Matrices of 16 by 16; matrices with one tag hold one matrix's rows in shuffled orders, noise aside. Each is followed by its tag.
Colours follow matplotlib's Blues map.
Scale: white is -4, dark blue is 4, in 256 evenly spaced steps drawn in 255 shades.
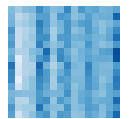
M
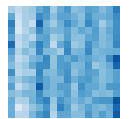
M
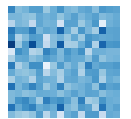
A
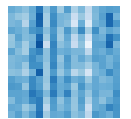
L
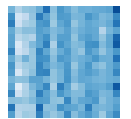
M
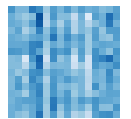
L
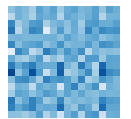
A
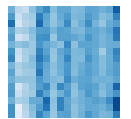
M
